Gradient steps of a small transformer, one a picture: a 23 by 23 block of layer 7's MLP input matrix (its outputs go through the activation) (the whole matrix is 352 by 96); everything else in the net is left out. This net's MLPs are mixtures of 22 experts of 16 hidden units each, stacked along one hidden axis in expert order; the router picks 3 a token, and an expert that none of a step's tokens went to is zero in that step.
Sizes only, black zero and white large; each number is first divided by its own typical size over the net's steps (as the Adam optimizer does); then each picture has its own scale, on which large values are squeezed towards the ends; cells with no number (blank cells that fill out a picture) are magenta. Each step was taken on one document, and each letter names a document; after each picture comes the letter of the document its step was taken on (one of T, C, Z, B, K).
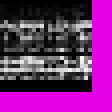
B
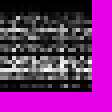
B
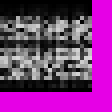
B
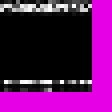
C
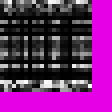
C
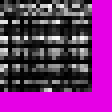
C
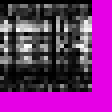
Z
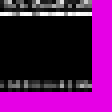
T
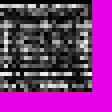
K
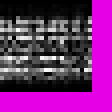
B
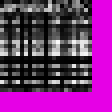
C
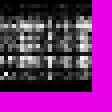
Z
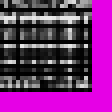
T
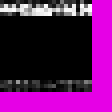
T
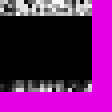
K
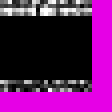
C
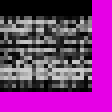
B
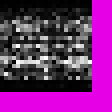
Z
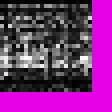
Z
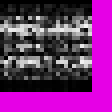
B
